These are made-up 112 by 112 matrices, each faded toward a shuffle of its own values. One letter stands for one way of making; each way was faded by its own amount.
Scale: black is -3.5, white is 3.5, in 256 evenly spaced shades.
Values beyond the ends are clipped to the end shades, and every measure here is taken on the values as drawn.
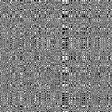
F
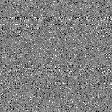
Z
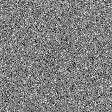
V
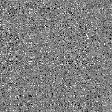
Z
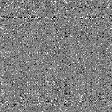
Z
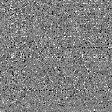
Z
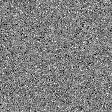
V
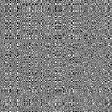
F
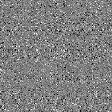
Z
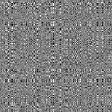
F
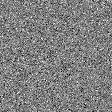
V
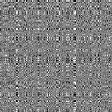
F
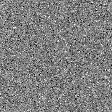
V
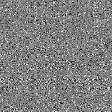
Z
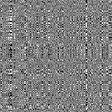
F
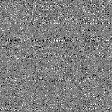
Z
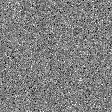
V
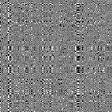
F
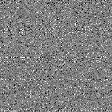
Z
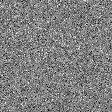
V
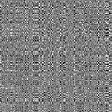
F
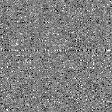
Z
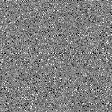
Z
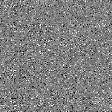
Z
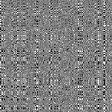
F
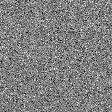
V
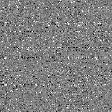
Z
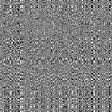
F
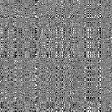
F
